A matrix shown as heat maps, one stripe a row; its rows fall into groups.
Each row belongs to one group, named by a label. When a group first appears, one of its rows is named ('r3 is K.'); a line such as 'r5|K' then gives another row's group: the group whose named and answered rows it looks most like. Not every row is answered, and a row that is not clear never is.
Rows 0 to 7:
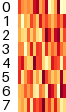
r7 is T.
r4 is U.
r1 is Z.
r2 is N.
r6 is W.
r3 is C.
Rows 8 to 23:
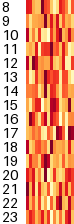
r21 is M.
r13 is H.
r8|U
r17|W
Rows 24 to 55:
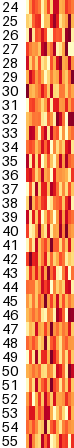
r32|W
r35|M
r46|W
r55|U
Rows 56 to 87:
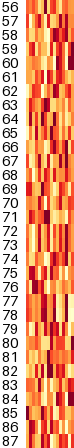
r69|U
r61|T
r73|C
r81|Z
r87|U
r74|N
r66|N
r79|H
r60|W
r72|C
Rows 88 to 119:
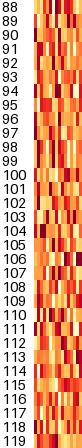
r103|C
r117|C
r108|U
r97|U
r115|N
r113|W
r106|W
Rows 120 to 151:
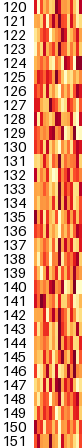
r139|C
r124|W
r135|M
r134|H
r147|T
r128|Z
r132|N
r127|U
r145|N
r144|H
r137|H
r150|M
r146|C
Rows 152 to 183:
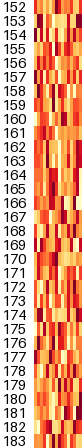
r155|T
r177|U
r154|M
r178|C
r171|U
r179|H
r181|W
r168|C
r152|Z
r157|M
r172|C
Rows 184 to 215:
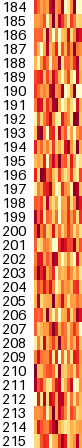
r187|C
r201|N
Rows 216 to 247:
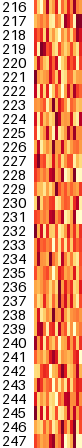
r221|U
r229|Z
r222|M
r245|M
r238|C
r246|N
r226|C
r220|U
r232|M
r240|M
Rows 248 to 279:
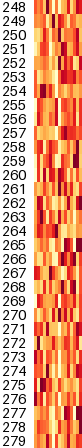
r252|H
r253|N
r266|N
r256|U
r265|W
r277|W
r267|U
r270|H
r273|M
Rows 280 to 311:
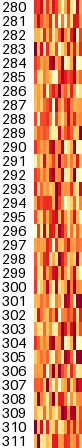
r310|M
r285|N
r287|T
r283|M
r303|N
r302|U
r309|N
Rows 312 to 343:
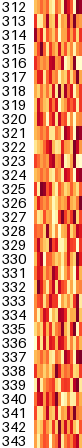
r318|H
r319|U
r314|M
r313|C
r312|W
